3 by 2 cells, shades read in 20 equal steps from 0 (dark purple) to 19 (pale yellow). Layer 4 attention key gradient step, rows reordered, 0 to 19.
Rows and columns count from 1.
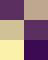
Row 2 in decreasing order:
15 3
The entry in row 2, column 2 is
3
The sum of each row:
16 18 19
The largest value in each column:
19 13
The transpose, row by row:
3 15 19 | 13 3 0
